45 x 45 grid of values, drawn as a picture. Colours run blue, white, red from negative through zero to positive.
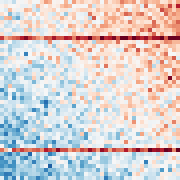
Mirror symmetry: none. Ninth with the lowest average: bottom left. Slope: up to the top right. Odd lines: rows 10 and 38. Ninth with the highest average: top right. Average level on the scale: 50%.
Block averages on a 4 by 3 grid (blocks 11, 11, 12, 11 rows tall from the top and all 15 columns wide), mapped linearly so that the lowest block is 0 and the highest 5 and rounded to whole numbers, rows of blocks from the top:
3 4 5
1 2 4
0 2 3
0 1 2
